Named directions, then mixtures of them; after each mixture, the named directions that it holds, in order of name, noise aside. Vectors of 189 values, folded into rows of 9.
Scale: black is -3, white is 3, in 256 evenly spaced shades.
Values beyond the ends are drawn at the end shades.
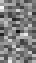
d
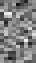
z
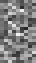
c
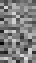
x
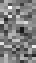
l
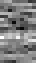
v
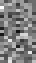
d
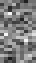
l, v, z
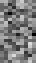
c, z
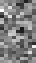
d, l, z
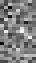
l, x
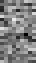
d, v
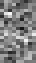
v, z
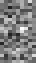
c, l, v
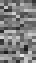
v, x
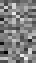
x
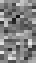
v, x, z
